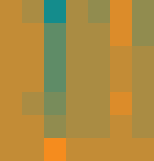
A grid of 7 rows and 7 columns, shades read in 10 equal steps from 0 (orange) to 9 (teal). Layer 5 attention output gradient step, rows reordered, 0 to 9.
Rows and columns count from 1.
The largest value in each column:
2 3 9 3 4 2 4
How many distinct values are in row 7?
2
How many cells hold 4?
4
